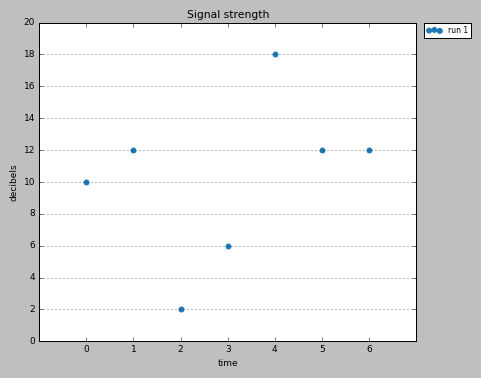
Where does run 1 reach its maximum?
4
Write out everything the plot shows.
Title: Signal strength
x-axis: time, ticks 0 1 2 3 4 5 6
y-axis: decibels, ticks 0 2 4 6 8 10 12 14 16 18 20
Legend: run 1
Values:
run 1: 10 12 2 6 18 12 12
